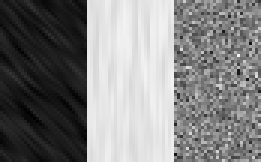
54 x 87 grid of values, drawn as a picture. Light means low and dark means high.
The table splits into one row of 3 panels. Panel 1,1: very high, slanting down to the right, faint in contrast. Panel 1,2: very low, streaked downward, faint in contrast. Panel 1,3: middling, fine-grained, strong in contrast.
